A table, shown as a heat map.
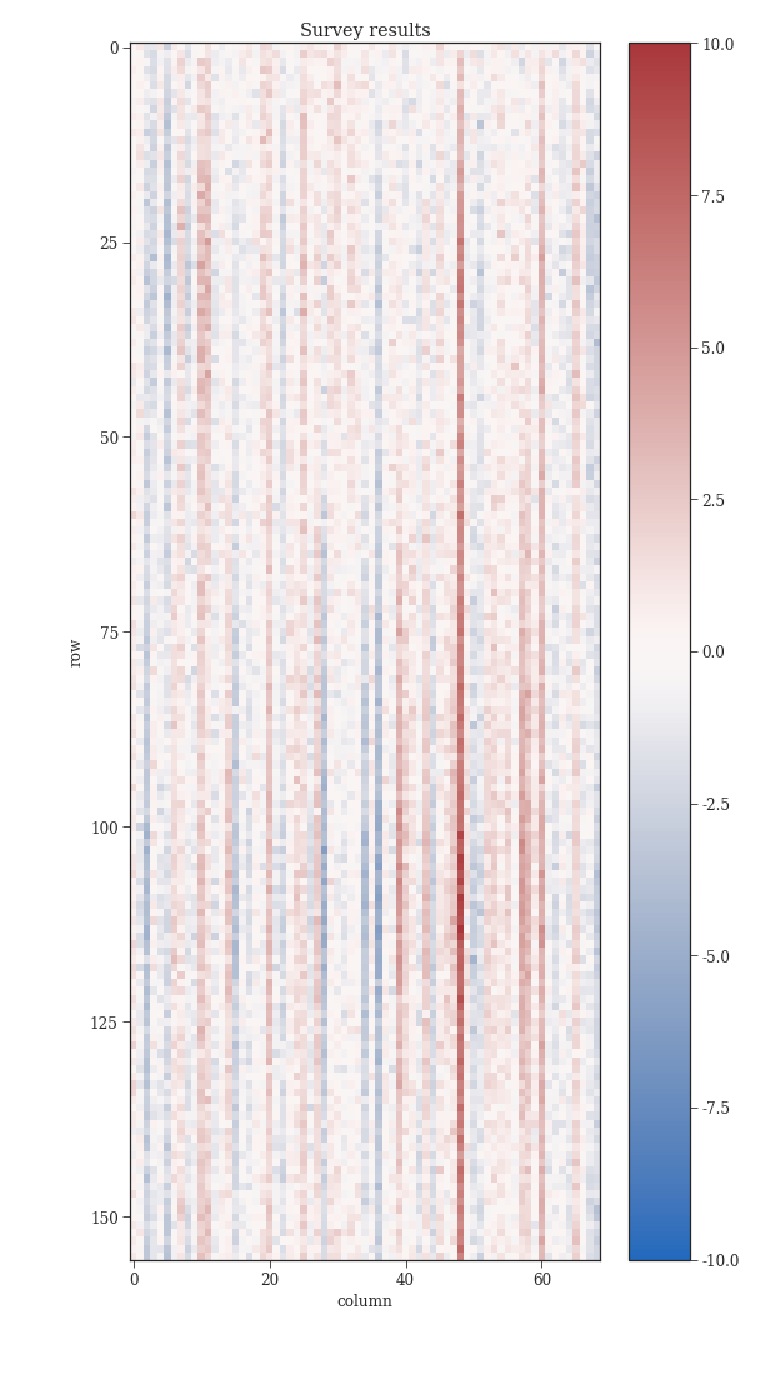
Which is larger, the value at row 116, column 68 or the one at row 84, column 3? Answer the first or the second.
the second
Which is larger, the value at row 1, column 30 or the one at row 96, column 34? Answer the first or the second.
the first
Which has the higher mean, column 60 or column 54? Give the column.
60
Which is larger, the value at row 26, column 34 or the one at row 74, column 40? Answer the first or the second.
the second
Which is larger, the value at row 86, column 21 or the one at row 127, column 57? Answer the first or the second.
the second
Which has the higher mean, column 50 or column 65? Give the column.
65
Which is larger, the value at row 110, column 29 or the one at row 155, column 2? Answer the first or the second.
the first
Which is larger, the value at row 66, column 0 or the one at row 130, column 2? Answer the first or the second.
the first
